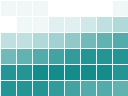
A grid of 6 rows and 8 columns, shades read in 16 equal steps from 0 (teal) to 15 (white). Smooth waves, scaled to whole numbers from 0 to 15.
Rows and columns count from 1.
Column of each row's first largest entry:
4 1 1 1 1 8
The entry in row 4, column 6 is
1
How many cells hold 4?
4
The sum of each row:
116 102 64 23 3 21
